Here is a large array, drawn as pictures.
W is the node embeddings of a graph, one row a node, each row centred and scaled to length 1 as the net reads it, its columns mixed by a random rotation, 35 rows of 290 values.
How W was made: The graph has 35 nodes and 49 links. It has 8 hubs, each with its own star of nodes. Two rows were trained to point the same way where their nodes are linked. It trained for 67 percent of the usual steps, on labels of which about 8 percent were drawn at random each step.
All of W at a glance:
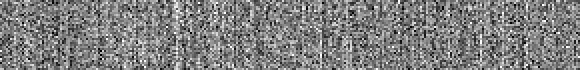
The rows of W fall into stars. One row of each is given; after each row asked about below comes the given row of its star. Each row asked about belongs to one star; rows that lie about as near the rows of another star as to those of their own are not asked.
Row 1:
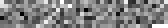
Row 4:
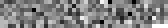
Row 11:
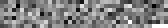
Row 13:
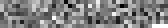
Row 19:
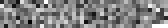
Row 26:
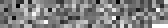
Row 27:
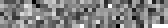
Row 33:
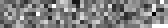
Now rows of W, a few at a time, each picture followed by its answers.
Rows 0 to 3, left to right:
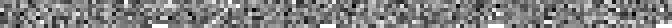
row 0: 11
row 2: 13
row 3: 4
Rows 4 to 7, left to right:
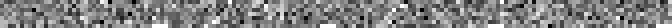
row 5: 1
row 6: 1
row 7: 26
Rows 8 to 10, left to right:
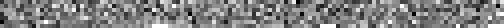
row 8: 33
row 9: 1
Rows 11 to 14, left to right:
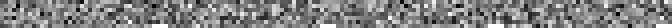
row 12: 11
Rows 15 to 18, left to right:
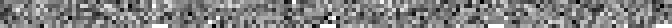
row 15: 26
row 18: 27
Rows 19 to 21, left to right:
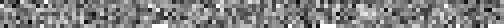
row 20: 27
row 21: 27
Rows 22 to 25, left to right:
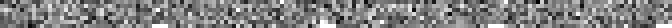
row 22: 19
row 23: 33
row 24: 11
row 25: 19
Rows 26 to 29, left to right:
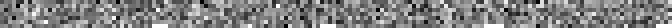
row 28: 33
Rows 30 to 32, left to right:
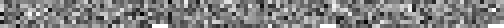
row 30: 27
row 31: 33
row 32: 19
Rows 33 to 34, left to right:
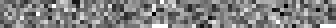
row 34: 4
